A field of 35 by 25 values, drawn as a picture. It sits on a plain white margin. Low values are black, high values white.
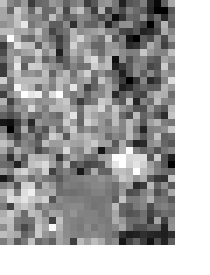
Calmest part: bottom middle. Mirror symmetry: none. Ninth with the lowest average: top right. Odd patch: calmer, in the bottom middle.
